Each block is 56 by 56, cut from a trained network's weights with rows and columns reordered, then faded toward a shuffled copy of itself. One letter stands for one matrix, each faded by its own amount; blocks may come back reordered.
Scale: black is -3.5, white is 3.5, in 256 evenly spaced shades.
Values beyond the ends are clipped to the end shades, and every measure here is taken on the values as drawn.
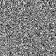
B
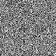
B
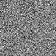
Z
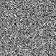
B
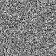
Z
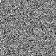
B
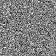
Z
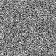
Z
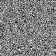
B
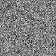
B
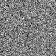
Z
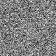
Z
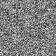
Z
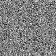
Z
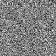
B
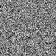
Z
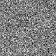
B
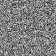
Z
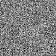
B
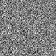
B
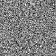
B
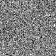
B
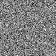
Z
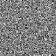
B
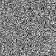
B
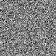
B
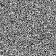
Z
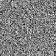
B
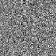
B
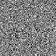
B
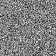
Z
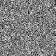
B
